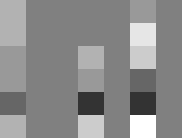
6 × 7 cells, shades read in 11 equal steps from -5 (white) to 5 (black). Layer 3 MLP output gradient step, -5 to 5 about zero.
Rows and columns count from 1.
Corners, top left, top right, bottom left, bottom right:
-2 0 -2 0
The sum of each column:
-7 0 0 -3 0 -9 0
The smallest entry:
-5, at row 6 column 6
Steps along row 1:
up same same same down up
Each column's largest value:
1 0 0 3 0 3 0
